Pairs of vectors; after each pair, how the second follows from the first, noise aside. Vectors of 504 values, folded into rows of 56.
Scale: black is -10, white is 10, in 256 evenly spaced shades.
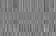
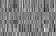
scaled up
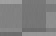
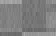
copied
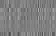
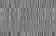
copied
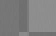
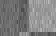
scaled up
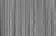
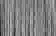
scaled up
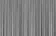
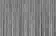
copied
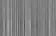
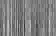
scaled up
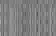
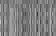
scaled up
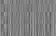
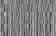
scaled up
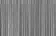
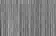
copied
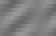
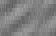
copied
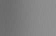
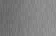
copied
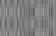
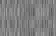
copied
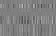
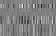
scaled up
